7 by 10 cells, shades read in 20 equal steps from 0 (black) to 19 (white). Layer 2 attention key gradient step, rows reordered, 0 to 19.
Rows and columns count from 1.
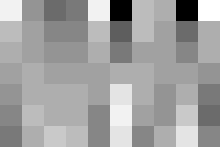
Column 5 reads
18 14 13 12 12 10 10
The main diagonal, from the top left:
18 12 11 12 12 18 10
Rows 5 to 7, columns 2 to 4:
13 13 13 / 14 13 13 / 13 15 14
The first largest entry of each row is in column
10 1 1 2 6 6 6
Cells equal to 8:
3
